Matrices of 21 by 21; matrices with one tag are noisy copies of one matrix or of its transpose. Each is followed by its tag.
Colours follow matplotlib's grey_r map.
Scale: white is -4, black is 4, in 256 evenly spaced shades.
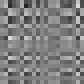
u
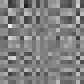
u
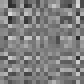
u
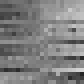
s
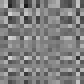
u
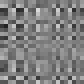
u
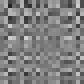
u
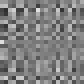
u
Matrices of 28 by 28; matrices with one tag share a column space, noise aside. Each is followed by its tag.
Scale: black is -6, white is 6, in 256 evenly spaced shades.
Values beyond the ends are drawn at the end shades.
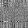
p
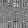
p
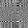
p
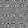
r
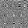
r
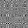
r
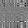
p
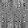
p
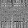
p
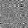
r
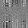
p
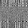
p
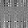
p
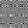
r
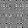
r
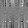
p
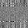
p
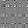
r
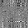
p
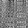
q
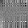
p
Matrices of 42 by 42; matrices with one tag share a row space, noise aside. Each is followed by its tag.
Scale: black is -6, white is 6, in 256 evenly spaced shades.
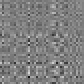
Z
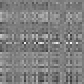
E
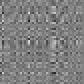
Z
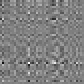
Z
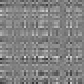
E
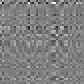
Z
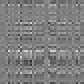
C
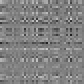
E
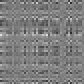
E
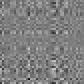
Z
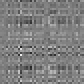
C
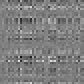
C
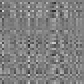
Z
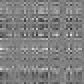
E
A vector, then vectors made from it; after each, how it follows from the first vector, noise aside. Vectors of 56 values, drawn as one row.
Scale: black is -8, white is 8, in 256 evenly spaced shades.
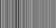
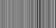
reversed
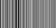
scaled up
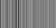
copied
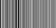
scaled up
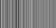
copied
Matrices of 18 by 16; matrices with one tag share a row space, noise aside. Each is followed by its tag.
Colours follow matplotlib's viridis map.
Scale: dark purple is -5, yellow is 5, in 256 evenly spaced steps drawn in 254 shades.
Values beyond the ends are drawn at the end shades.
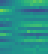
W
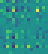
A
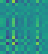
A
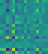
A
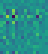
A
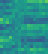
W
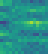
W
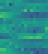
W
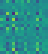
A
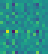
A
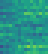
W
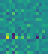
A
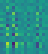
A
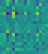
A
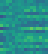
W
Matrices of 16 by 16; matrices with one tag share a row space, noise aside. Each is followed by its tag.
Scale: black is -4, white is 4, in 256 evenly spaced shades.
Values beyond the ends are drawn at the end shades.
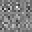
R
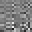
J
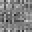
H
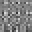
R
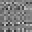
H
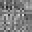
H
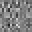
R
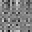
R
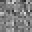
J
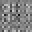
R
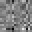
J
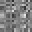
J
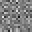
R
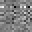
J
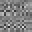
H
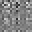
R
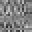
H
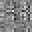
J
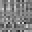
H
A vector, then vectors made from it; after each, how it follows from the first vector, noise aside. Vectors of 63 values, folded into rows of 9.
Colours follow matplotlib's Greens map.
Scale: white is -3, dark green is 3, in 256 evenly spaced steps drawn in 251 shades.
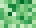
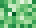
negated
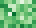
negated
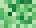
copied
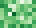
negated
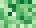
copied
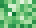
negated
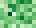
copied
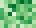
copied
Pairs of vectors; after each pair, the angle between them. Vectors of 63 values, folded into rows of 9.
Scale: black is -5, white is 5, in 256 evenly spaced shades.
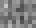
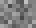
partly aligned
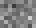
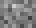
nearly opposite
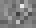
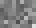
partly opposed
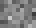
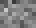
partly aligned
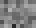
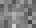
partly opposed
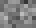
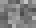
nearly opposite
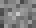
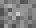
nearly parallel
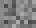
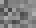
orthogonal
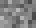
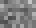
partly opposed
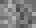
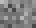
partly opposed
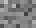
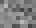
partly aligned
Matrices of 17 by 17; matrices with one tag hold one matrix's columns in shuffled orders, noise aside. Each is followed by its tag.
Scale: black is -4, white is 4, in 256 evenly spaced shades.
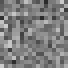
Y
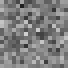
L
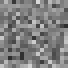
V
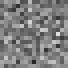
L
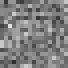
Y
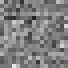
Y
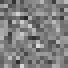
Y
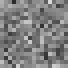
V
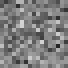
L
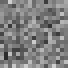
V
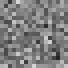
V
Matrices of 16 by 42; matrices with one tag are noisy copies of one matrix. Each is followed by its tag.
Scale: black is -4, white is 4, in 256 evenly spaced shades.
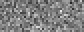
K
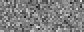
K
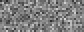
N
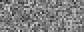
N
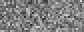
K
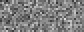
N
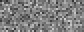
N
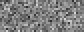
N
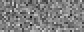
K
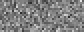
K
